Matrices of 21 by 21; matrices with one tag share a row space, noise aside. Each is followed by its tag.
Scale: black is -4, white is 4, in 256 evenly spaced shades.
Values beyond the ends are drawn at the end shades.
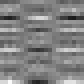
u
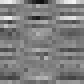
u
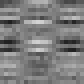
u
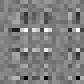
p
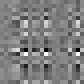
p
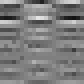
u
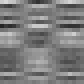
u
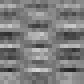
u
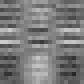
u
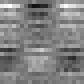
u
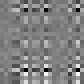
p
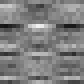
u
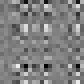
p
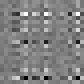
p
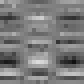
u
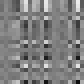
p
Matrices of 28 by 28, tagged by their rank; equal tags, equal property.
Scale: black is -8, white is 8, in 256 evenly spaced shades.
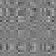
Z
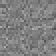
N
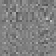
N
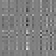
Z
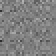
N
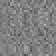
N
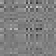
Z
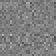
N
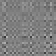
Z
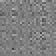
N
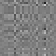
Z
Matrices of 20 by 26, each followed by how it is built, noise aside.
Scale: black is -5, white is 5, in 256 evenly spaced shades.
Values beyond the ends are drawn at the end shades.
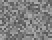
noise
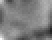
smooth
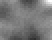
smooth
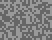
noise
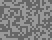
noise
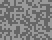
noise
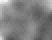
smooth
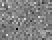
noise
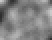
smooth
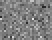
noise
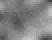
smooth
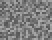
noise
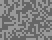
noise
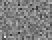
noise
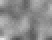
smooth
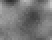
smooth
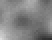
smooth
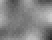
smooth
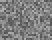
noise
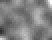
smooth
